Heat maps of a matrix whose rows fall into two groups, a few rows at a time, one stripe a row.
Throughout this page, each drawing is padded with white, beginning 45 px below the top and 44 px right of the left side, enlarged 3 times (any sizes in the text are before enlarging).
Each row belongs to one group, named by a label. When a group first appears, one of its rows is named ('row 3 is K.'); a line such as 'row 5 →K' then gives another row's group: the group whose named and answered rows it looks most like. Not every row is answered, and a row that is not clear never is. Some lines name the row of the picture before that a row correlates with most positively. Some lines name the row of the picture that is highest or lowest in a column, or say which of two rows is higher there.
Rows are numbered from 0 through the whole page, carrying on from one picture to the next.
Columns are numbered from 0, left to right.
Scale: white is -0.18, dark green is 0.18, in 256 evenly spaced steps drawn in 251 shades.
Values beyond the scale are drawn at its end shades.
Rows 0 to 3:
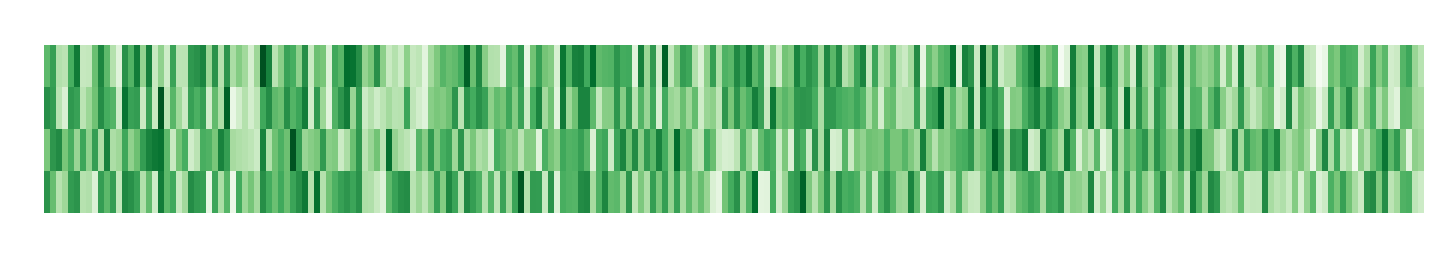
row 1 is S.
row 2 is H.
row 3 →S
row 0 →S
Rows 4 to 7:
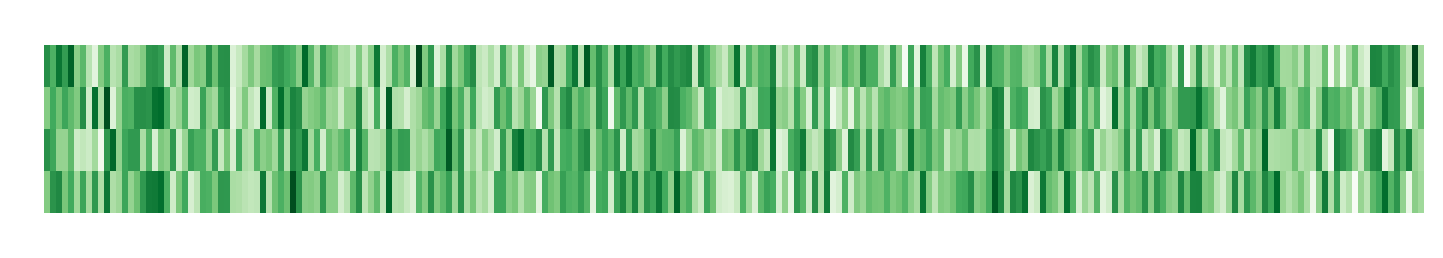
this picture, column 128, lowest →6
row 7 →H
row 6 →S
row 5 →H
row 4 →H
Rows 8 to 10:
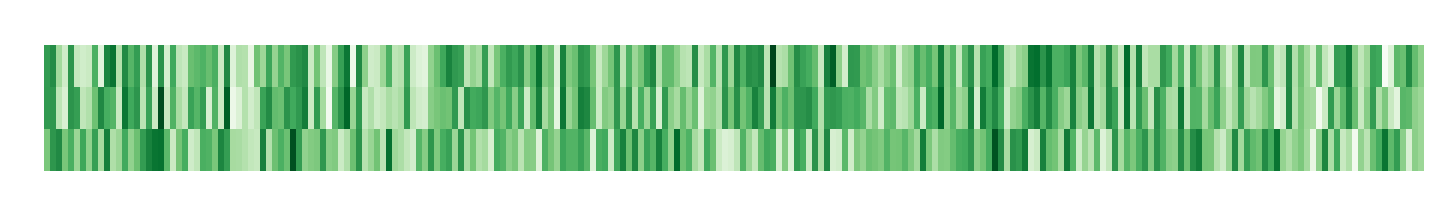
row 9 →S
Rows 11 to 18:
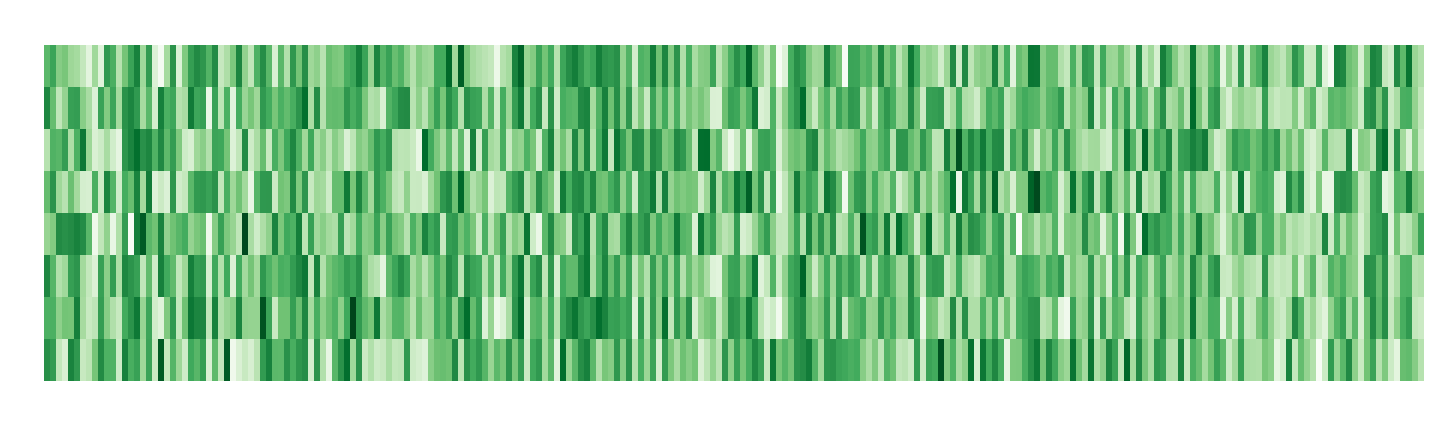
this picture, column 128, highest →13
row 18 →S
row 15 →H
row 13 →H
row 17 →S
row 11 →S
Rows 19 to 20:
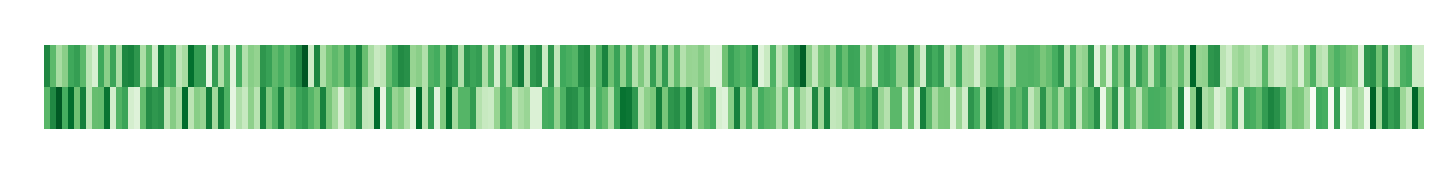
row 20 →H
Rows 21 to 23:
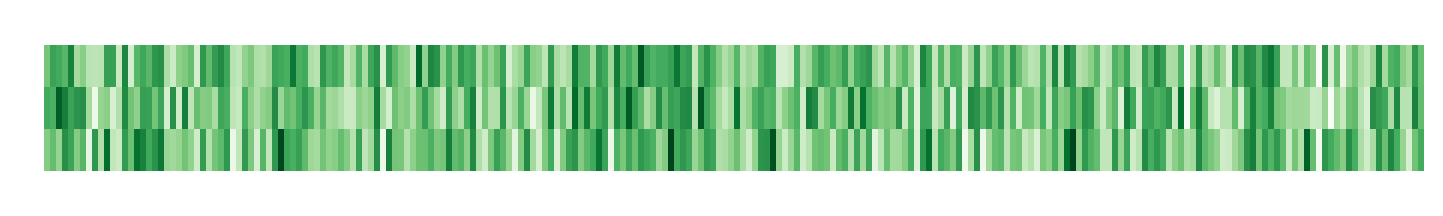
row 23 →H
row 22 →H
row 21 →H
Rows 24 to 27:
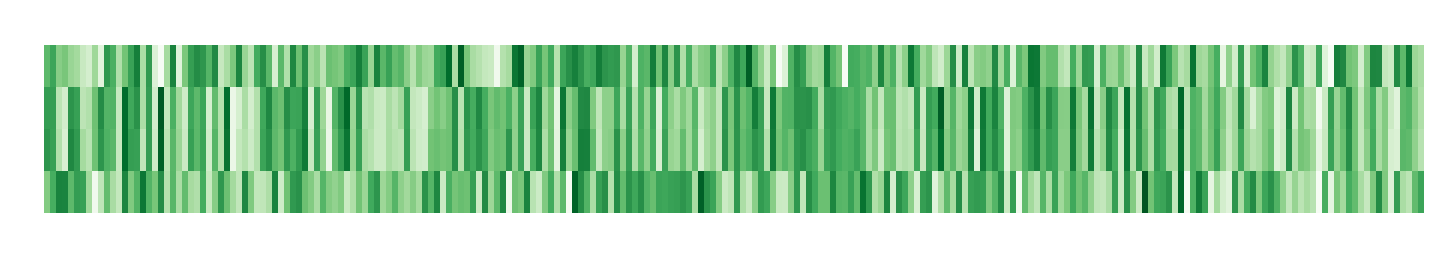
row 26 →S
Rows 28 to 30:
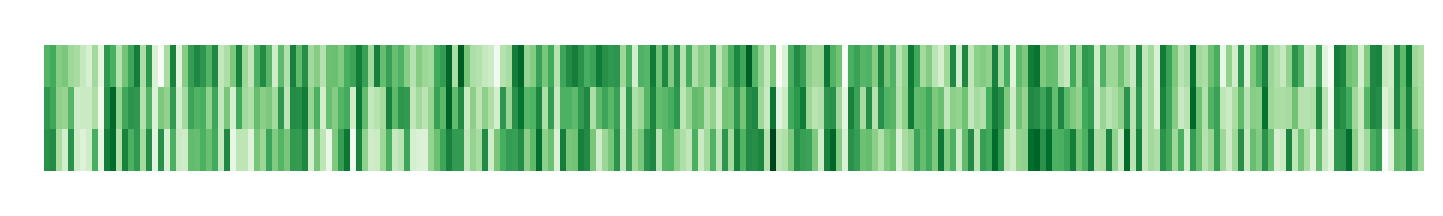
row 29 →S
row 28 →S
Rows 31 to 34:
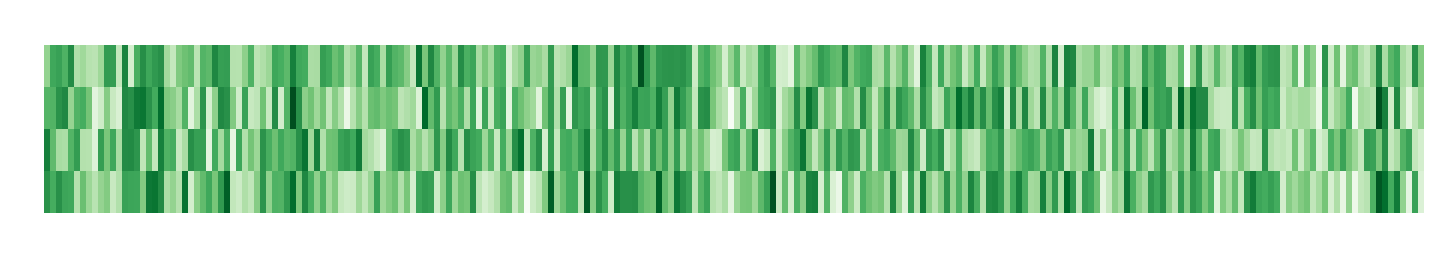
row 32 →H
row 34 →H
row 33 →S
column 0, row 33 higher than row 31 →Yes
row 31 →H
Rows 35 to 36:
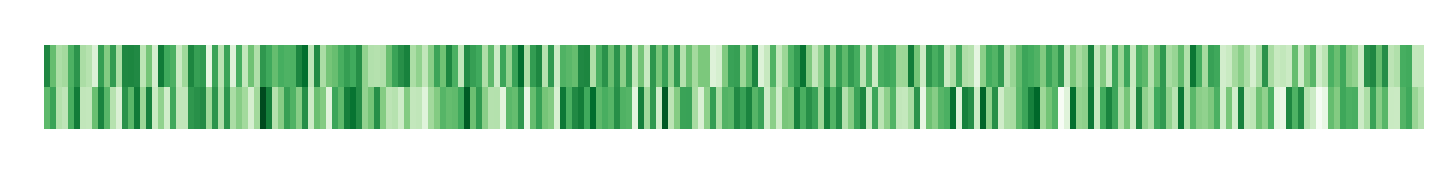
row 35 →S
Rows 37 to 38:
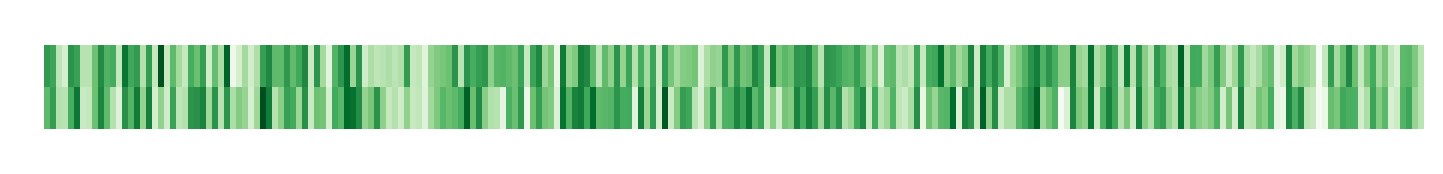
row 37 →S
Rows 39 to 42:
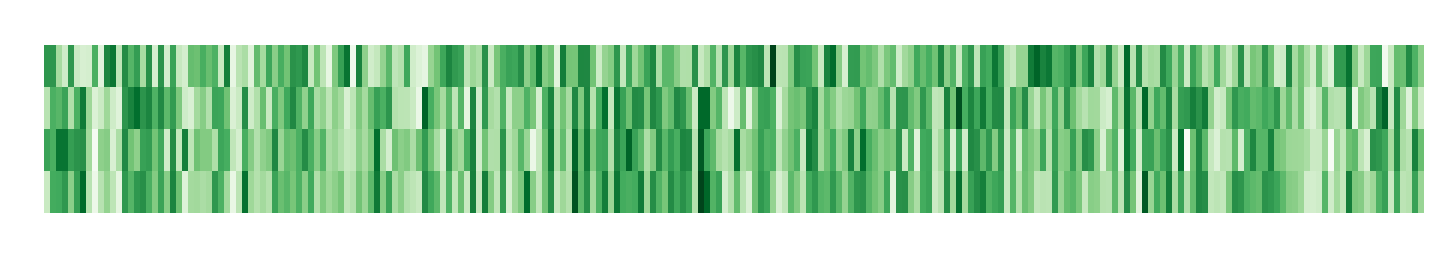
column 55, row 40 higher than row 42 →No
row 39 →S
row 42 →H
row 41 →H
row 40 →H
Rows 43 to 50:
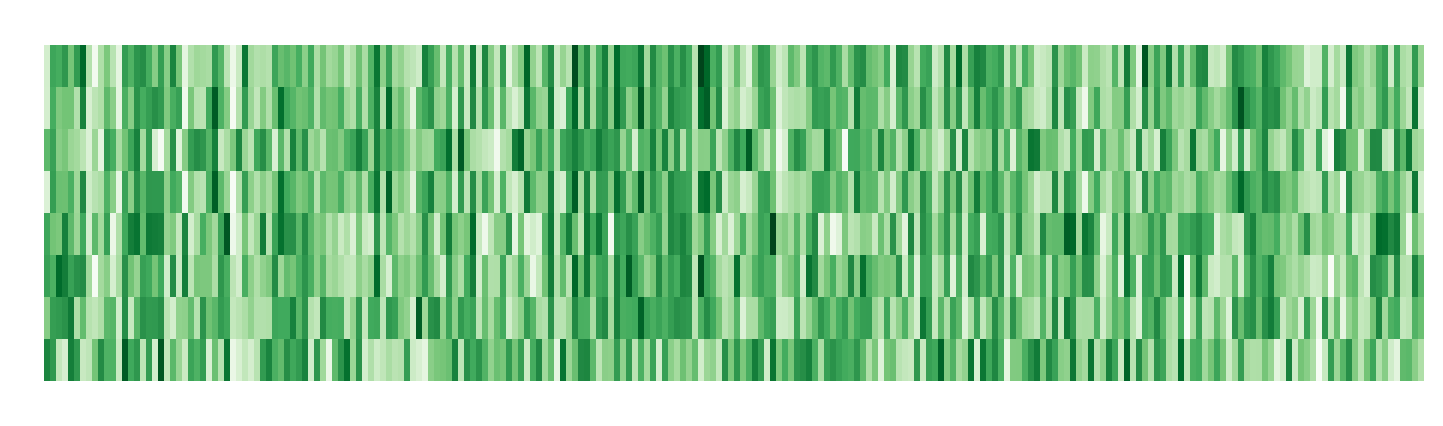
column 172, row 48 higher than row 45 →Yes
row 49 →H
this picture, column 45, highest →50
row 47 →H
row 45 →S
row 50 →S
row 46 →H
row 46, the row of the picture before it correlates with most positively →42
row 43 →H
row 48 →H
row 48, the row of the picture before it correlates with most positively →41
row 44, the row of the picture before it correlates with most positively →42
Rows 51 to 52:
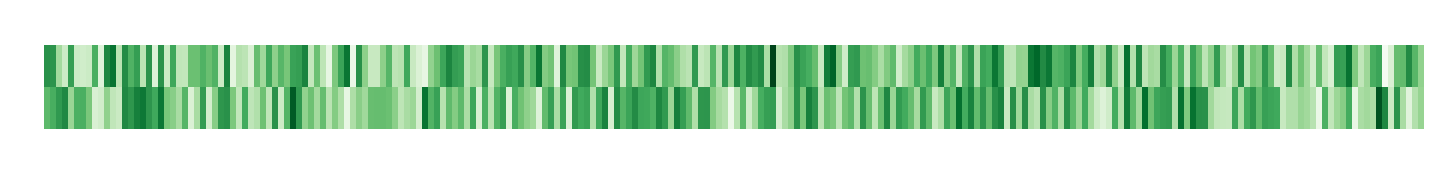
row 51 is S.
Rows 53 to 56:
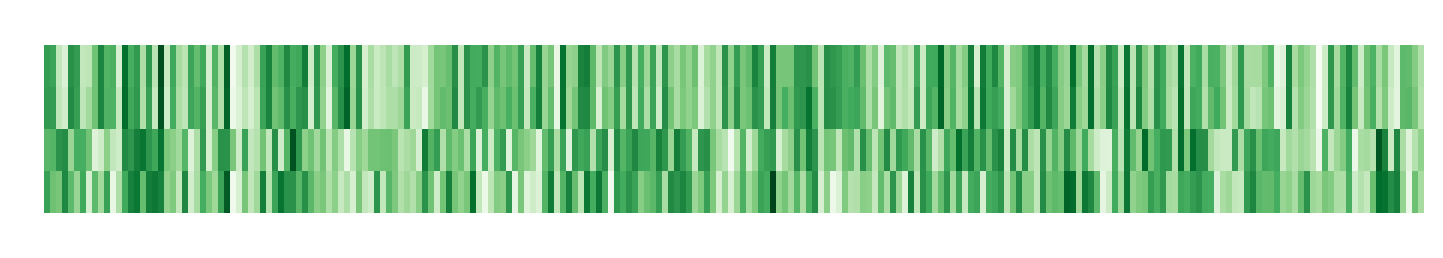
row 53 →S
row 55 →H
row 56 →H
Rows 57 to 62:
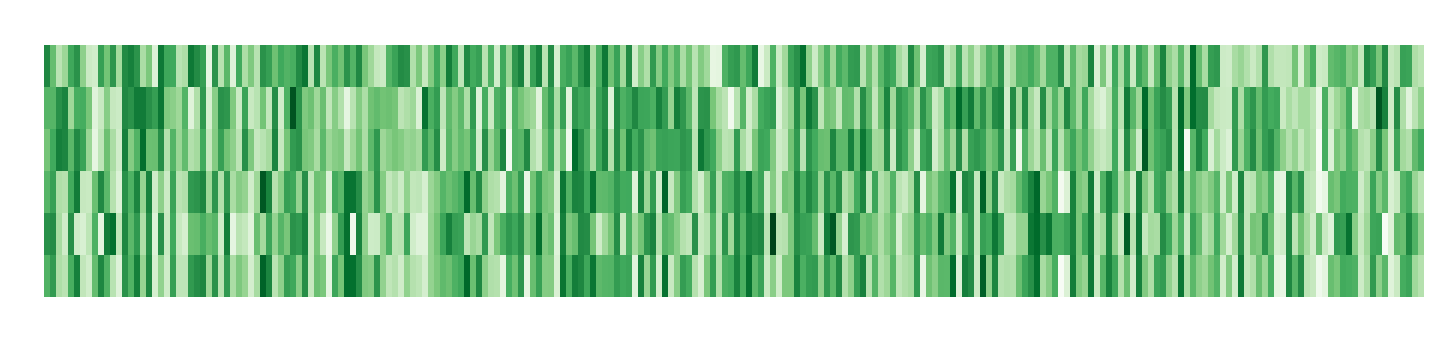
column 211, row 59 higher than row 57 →No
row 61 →S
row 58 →H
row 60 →S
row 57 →S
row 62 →S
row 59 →H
